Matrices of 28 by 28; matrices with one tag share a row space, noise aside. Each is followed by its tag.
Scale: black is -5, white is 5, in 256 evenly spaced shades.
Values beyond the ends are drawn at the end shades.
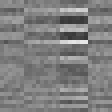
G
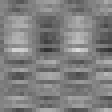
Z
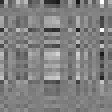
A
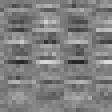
Z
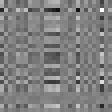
A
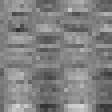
Z
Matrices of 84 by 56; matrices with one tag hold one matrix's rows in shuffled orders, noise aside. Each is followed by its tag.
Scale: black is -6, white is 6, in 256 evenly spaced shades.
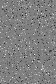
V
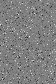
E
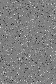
E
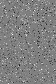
V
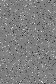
V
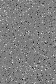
V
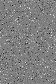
E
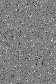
E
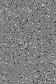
V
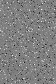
V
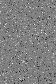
V
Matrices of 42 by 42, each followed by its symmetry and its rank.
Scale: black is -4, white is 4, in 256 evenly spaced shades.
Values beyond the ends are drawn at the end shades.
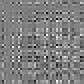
antisymmetric, rank two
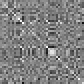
symmetric, rank five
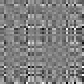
antisymmetric, rank two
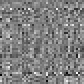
neither, rank five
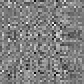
neither, rank five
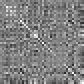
symmetric, rank five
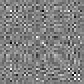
symmetric, rank three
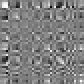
symmetric, rank three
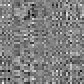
neither, rank five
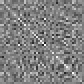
symmetric, rank five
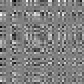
antisymmetric, rank two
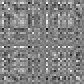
symmetric, rank three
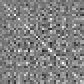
symmetric, rank five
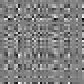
antisymmetric, rank two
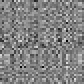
neither, rank five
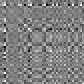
symmetric, rank three
